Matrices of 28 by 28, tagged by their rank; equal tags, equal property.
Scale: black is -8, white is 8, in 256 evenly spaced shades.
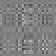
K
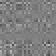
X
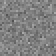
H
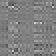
X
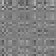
K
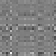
K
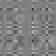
K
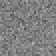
H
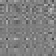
X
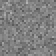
H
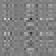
K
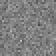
H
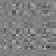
X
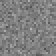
H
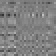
X
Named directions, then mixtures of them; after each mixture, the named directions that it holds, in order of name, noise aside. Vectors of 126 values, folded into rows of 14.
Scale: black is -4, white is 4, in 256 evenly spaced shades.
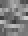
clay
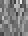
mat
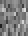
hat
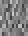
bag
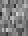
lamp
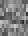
clay, hat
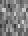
hat, lamp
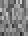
bag, lamp, mat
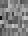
bag, clay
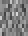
bag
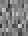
bag, hat, lamp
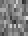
bag, clay, mat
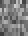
clay, mat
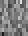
bag, lamp, mat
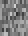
hat, lamp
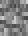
clay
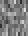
hat, mat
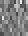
mat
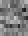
clay, hat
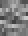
clay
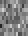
bag, clay, hat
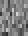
bag, lamp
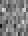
hat, lamp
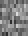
clay, lamp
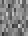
bag, lamp, mat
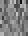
mat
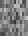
clay, mat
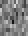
clay, lamp, mat
